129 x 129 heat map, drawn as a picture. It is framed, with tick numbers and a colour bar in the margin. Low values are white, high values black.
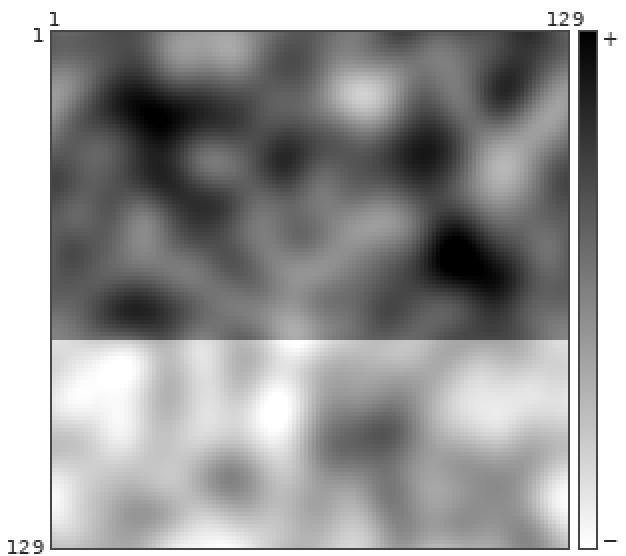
Ninth with the lowest average: bottom left. Lone odd cells: none. Seam: horizontal, 60% of the way down, the top part higher.
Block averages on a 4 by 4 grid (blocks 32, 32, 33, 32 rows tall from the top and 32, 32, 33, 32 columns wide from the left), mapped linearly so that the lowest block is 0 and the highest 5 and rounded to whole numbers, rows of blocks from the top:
5434
4445
1122
0021
